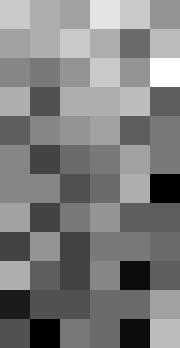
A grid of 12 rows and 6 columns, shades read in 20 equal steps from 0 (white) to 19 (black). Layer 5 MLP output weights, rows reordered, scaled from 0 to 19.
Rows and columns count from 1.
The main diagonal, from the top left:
4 6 8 6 12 10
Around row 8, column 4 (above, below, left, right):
11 10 10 12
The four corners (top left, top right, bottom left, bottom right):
4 8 13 5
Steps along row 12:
up down up up down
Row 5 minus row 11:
-5 -4 -5 -4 1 3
